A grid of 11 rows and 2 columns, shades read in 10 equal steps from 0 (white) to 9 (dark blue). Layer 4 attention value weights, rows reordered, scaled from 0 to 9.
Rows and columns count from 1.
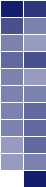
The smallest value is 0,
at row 11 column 1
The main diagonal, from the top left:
9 5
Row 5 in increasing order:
4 5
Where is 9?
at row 1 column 1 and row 11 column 2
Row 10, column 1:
4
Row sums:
17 12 9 13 9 10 11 11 10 9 9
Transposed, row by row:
9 7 5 6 5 5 5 5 4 4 0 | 8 5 4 7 4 5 6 6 6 5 9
